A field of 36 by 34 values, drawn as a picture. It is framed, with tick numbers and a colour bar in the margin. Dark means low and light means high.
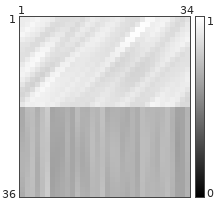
The table splits into 2 rows of 1 panel. Panel 1,1: very high, slanting up to the right, faint in contrast. Panel 2,1: high, streaked downward, faint in contrast.
